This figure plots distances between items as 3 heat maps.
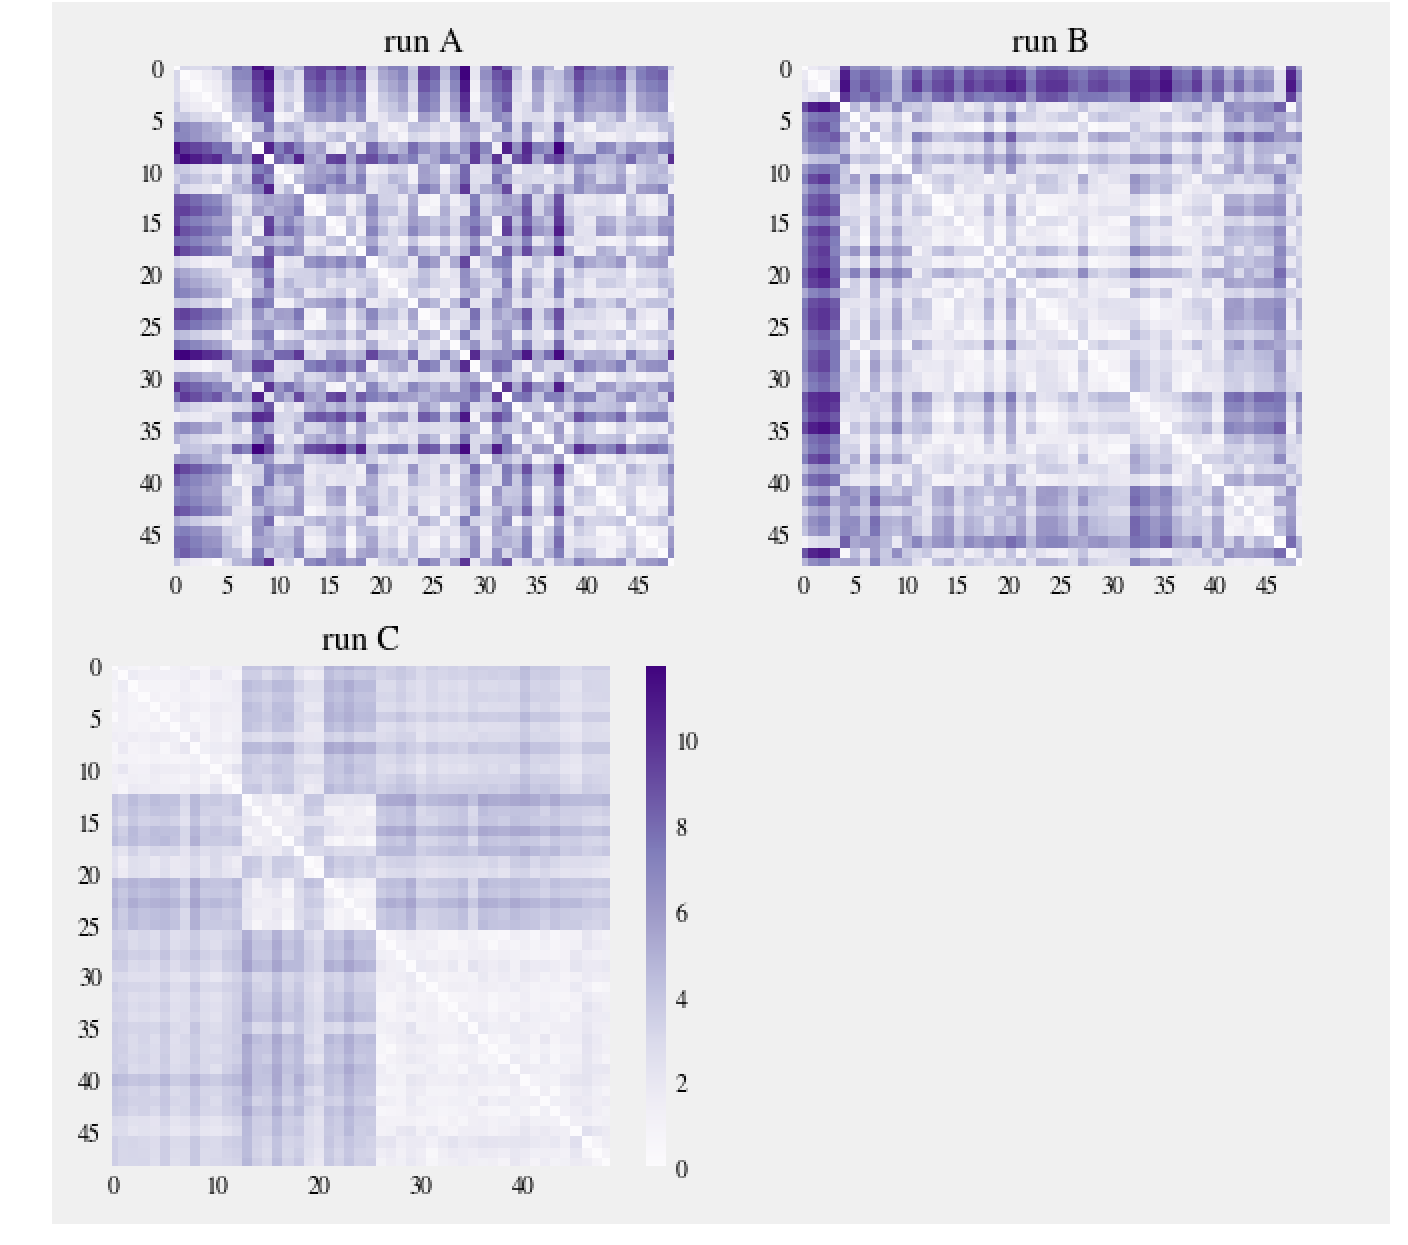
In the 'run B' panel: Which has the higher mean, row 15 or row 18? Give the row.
18
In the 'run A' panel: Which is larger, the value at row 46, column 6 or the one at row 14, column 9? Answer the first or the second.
the second
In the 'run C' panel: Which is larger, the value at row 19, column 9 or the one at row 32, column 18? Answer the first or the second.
the second
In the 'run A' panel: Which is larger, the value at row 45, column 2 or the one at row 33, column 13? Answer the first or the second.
the first
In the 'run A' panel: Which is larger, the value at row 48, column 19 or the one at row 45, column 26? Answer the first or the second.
the second
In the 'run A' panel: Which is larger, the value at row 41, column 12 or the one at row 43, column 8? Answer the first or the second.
the first
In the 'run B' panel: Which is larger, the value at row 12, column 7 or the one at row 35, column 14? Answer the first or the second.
the first
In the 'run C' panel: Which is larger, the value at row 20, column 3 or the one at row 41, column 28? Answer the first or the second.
the first
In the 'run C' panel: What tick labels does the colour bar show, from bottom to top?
0, 2, 4, 6, 8, 10
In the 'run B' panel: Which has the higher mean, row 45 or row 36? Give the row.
45
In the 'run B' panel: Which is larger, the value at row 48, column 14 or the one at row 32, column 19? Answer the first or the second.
the first
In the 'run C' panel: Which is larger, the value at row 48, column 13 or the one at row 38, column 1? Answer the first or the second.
the first
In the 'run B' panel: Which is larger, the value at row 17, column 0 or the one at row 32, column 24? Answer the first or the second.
the first
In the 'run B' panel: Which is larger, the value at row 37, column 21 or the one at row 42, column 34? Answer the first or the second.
the second
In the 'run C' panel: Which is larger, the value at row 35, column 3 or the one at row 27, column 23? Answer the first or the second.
the second
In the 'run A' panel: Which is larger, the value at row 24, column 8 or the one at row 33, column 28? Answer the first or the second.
the second
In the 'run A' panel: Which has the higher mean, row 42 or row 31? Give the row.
31
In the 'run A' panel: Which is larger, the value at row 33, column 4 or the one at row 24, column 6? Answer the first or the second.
the second
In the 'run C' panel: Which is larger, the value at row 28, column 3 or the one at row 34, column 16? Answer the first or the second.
the second
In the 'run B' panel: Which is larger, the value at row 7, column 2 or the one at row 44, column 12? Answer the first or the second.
the first
